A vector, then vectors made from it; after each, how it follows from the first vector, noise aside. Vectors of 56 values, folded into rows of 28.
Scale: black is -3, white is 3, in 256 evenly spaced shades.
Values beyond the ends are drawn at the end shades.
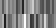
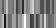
copied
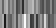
copied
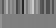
partly zeroed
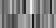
reversed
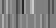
partly zeroed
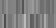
shrunk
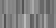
shrunk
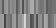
shrunk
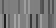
partly zeroed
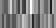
reversed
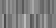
shrunk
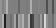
partly zeroed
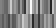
reversed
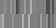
partly zeroed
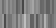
shrunk
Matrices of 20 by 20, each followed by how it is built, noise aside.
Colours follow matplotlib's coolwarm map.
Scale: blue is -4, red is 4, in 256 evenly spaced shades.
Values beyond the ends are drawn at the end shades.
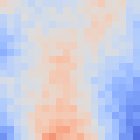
smooth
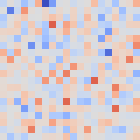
noise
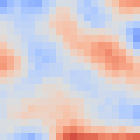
smooth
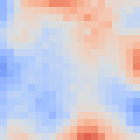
smooth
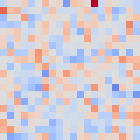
noise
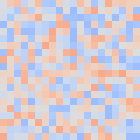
noise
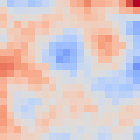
smooth
